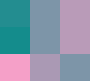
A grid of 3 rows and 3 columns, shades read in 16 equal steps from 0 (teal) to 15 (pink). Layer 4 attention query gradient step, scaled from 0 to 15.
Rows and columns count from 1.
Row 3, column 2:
10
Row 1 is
1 7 11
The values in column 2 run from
7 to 10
